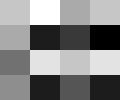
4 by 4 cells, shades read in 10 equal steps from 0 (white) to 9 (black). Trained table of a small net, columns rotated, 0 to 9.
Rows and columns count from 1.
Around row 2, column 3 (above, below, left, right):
3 2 8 9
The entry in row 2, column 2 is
8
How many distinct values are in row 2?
4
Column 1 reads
2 3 5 4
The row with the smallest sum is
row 1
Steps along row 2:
up down up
